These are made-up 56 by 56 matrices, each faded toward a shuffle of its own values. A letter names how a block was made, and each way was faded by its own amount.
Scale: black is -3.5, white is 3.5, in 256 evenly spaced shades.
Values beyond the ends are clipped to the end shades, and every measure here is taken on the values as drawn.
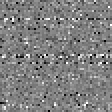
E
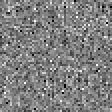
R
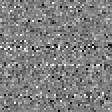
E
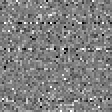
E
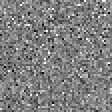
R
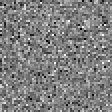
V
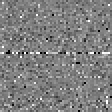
E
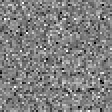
R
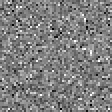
R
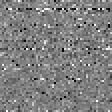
E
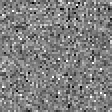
R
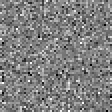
V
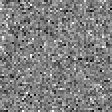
R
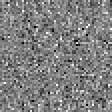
R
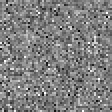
R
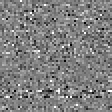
E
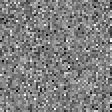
V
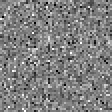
V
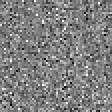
V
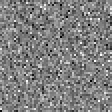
V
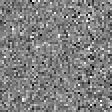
V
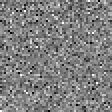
R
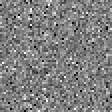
V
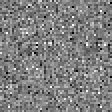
R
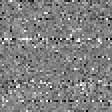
E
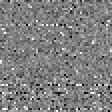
E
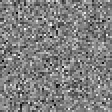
V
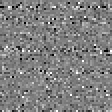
E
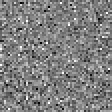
R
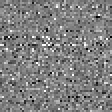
E
